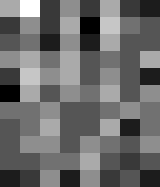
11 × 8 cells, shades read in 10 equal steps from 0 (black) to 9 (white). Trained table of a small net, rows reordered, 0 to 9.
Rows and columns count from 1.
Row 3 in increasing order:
1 1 3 3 3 4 5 6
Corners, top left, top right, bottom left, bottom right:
6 1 1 1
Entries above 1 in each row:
7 7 6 8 7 7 8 7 8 8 5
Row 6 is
0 6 3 5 4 6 3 5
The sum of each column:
32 55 42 47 35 53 32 36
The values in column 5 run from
0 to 6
